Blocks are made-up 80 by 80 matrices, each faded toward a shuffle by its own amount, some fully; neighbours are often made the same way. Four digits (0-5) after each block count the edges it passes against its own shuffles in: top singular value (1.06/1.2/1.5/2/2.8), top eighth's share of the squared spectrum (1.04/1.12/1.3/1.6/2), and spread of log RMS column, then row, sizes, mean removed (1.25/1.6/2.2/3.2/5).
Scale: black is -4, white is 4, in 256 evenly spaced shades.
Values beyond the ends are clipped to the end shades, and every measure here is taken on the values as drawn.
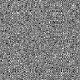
4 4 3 2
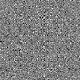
4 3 2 2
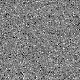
3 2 1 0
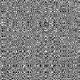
5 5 3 3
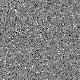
3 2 1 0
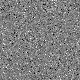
1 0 0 0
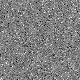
0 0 0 0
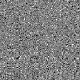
4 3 2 2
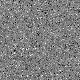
1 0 0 0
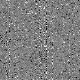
2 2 3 0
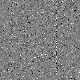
2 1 1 0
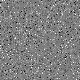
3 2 1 0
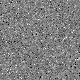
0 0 0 0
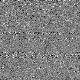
1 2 0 3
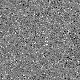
0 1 0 1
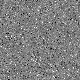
0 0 0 0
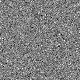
0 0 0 0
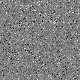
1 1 0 0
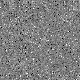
3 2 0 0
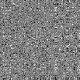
4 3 2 2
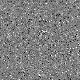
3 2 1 1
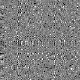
4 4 2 2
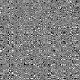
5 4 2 3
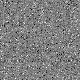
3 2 0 0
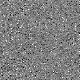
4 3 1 1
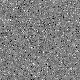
2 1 0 0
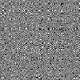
4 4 3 2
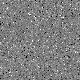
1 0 0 0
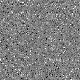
3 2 1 1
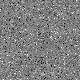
2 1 0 0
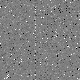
2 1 1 0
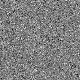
2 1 0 0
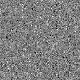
3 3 1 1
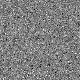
2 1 0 0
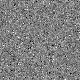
1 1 0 0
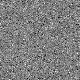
3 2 1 1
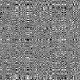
5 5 3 3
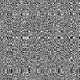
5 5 3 3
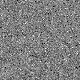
2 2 0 0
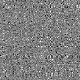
4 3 2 2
